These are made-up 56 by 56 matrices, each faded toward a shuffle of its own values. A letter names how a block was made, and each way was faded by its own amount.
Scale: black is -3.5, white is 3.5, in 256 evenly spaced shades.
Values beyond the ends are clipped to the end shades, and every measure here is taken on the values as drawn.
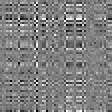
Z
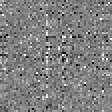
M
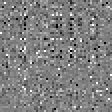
M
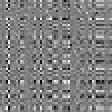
Z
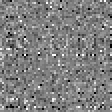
M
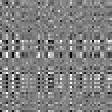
Z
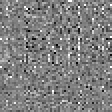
M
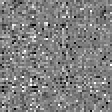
M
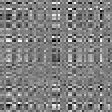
Z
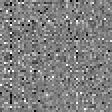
M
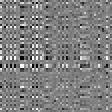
Z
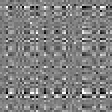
Z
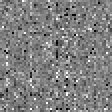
M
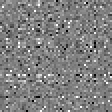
M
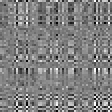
Z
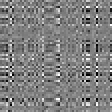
Z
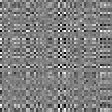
Z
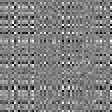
Z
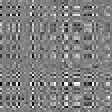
Z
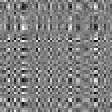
Z
